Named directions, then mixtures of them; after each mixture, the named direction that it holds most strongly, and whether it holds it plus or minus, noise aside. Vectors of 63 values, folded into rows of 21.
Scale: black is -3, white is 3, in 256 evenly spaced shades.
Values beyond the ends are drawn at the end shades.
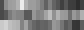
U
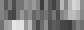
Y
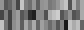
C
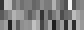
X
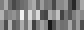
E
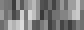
Y, plus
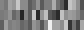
E, minus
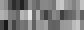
U, minus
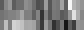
Y, plus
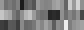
U, minus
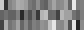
E, minus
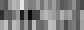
E, minus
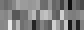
X, minus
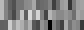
E, plus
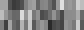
E, plus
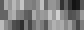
Y, minus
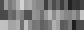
U, plus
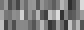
E, plus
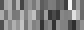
C, minus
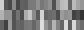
X, minus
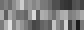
U, plus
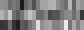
U, minus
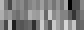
X, minus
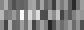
E, plus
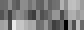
Y, plus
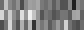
C, minus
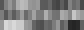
U, plus
